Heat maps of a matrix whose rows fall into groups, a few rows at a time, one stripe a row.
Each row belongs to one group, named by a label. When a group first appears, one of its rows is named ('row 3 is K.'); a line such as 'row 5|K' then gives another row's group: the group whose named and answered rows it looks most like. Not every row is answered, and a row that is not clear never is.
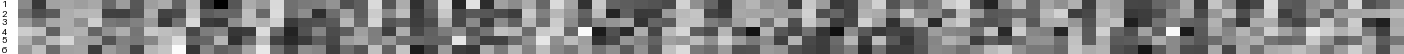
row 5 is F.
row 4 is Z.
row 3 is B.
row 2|B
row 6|Z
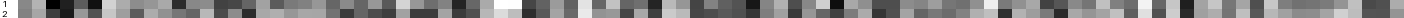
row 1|Z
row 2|Z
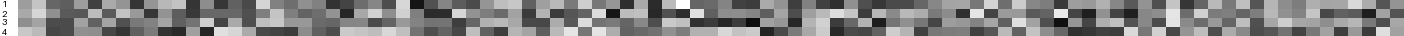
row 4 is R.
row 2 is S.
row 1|Z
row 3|Z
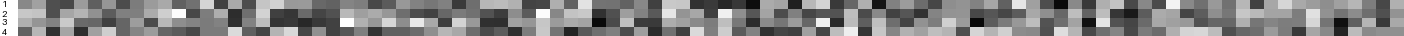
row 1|Z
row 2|F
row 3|F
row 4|S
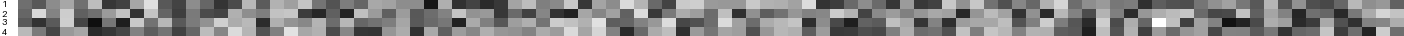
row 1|B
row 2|S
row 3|R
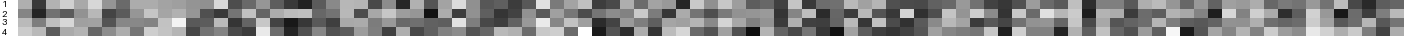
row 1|F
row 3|F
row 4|Z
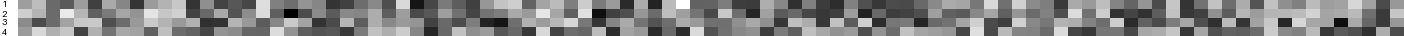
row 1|Z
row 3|B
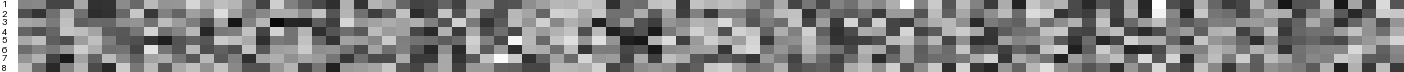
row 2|R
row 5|R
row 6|B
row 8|R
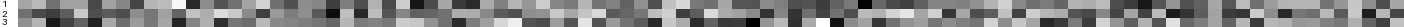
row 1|Z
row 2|R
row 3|Z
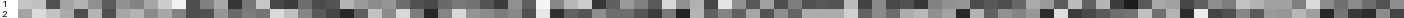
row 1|F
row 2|S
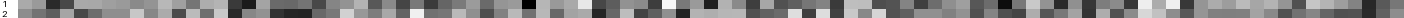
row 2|F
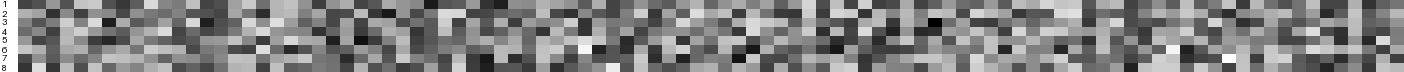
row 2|S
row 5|R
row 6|Z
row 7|S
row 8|S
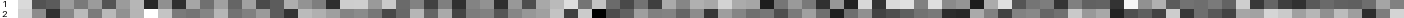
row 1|R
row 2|Z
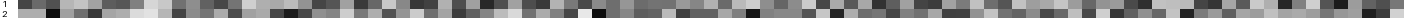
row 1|B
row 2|Z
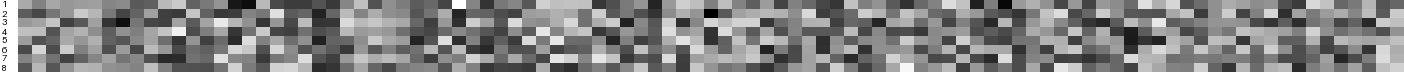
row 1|F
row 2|B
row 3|R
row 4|F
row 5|B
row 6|S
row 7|R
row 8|S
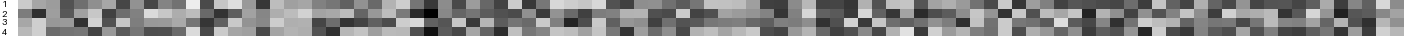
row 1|R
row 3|S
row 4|R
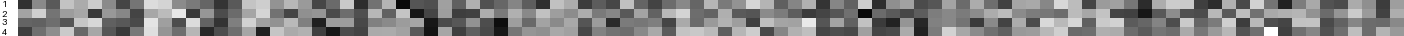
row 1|B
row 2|Z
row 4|B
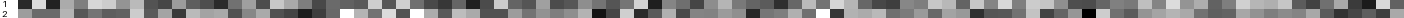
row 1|S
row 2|F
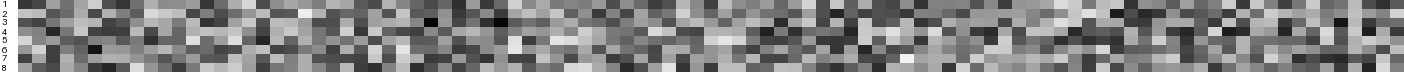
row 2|Z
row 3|B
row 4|R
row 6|Z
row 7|S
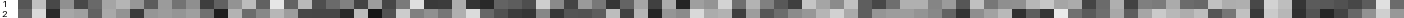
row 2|S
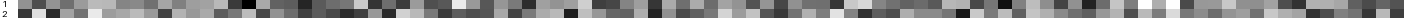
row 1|F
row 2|S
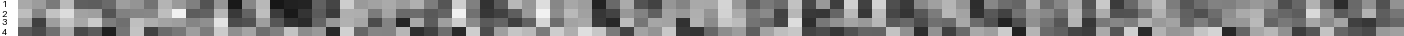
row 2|F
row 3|F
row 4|R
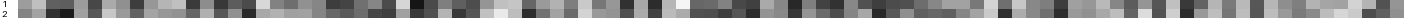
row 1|Z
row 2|Z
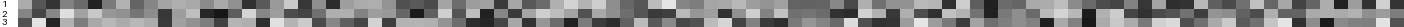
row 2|B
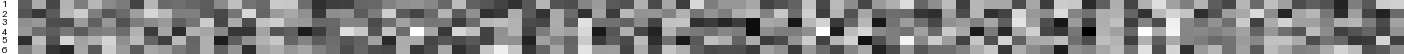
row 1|S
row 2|B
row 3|Z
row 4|F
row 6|Z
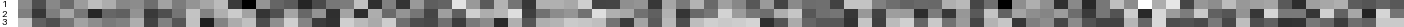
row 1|F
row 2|R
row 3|R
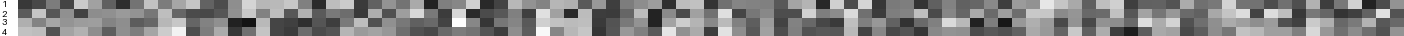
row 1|B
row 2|S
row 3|F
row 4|F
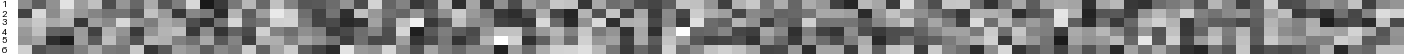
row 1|B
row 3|S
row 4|Z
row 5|Z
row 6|R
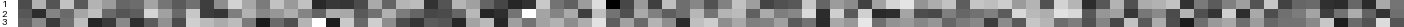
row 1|S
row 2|B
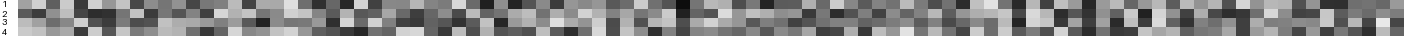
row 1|S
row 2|R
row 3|R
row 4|S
